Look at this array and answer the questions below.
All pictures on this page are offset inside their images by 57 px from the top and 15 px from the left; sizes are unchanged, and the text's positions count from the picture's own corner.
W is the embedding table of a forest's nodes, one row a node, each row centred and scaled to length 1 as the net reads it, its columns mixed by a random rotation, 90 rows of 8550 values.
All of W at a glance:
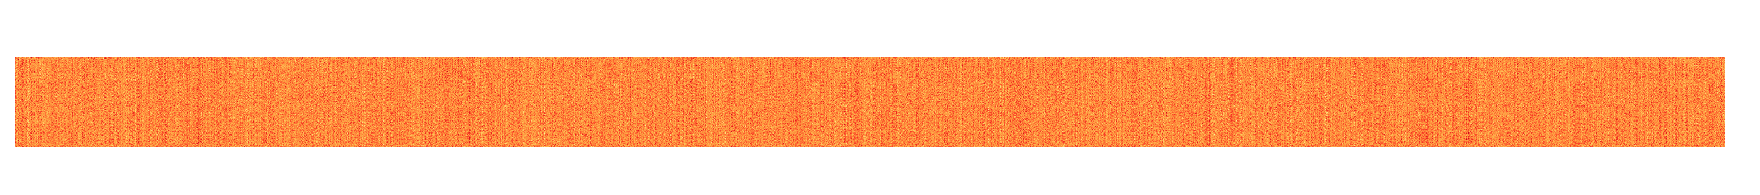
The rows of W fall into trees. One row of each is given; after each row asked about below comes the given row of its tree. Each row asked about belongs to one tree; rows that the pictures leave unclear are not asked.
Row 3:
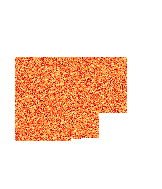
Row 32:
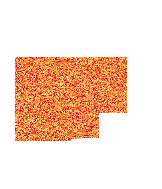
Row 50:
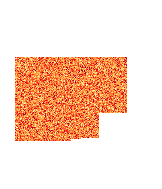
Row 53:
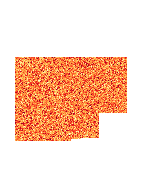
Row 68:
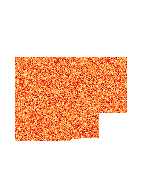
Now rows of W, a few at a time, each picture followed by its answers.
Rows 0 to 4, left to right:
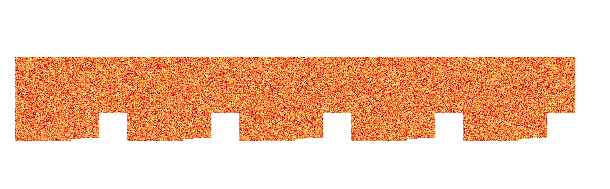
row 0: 50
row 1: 50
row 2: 53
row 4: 53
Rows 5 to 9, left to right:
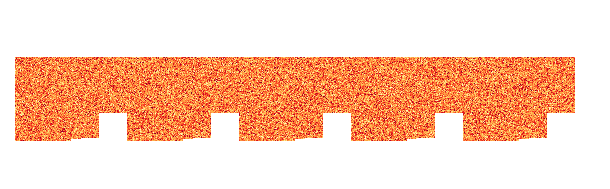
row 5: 3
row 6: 53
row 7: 53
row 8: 32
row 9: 53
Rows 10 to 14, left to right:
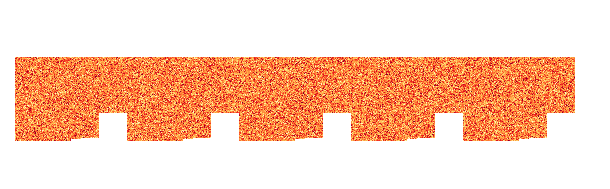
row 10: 32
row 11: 68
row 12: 53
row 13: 68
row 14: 3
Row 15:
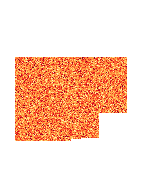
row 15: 3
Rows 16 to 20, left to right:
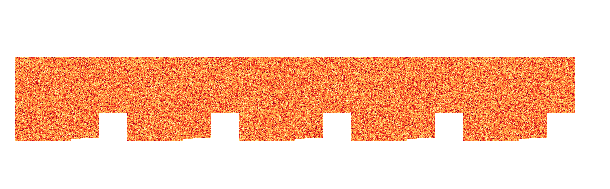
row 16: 53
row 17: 53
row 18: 68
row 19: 53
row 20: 53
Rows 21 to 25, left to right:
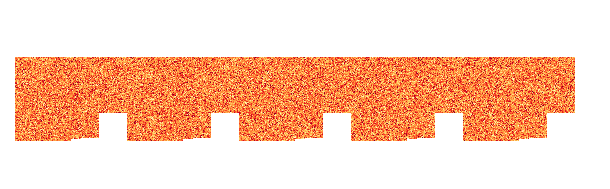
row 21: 68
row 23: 53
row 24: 3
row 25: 3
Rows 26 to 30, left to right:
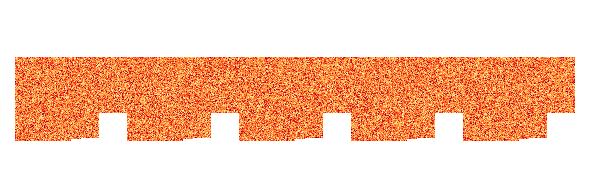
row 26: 50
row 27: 32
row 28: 3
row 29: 50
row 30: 50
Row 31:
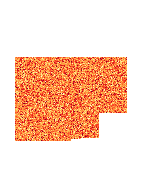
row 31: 68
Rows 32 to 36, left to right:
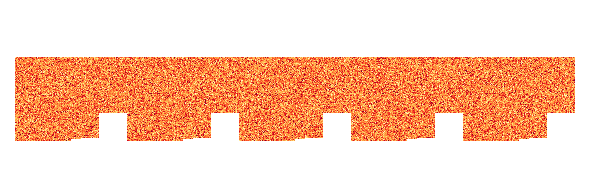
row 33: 50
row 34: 68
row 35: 3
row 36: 50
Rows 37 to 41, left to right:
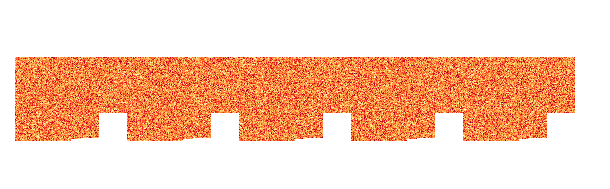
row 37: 53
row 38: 68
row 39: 50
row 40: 50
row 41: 68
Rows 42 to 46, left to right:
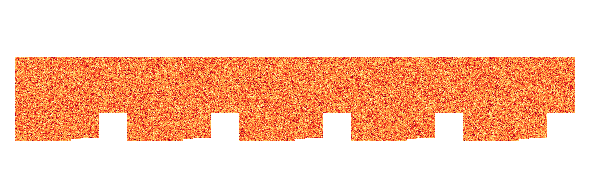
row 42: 53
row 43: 50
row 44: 3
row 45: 68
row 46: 3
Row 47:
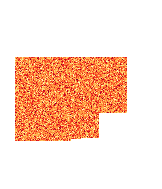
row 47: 53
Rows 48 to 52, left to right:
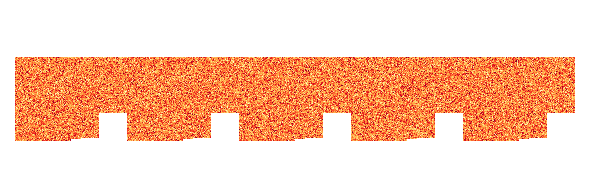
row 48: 32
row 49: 32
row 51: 53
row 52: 50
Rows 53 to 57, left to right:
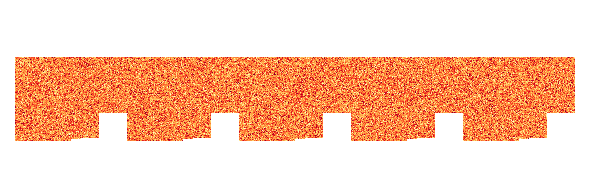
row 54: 50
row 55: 68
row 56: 68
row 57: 3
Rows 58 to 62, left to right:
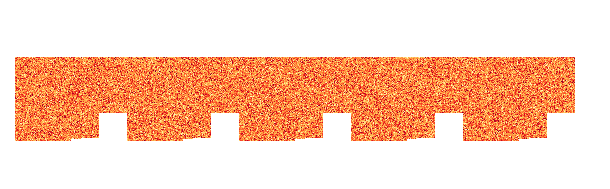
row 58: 68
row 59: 53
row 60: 3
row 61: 32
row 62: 50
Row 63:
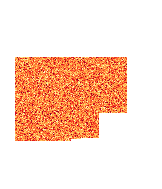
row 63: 53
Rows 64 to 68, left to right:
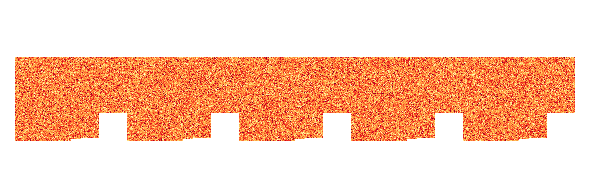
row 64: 53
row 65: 68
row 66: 32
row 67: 50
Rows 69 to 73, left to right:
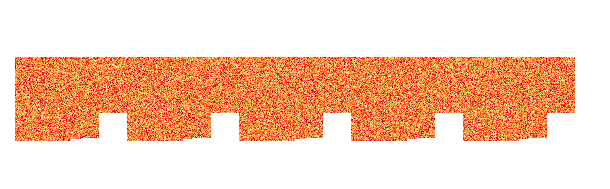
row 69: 3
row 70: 32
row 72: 50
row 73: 68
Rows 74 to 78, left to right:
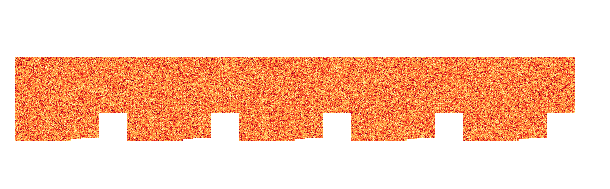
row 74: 3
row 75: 50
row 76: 50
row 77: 53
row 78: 53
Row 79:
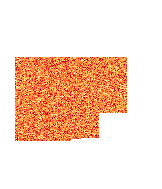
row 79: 50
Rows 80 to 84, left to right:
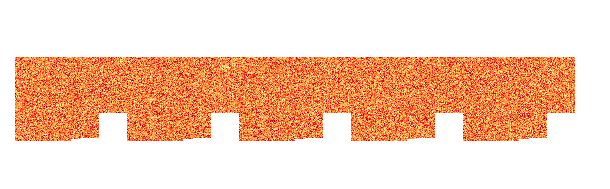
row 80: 68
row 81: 50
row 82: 50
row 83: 53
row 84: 50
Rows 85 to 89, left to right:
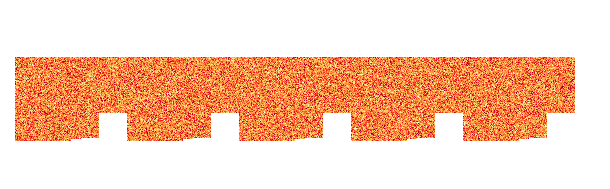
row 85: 50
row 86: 32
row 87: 53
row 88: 68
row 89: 3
